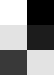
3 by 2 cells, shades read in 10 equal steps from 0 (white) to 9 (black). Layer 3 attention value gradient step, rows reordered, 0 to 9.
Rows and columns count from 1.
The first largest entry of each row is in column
2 2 1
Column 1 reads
0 1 7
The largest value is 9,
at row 1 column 2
